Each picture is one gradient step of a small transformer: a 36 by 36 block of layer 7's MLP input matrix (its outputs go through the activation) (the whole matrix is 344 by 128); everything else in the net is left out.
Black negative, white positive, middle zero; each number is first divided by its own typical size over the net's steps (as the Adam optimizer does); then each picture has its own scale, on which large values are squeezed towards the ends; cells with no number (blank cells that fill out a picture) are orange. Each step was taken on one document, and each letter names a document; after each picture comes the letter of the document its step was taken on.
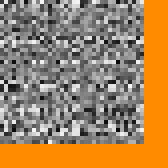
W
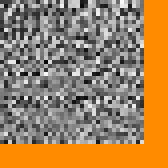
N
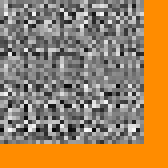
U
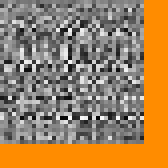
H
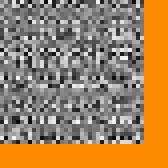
W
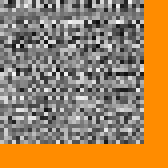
N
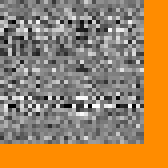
N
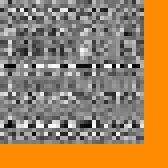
U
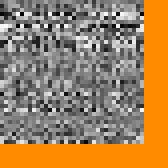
N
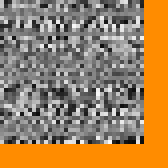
N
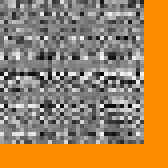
W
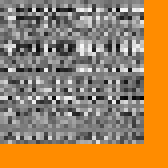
H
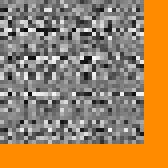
U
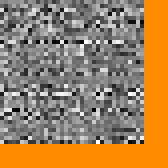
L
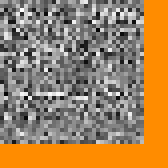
N
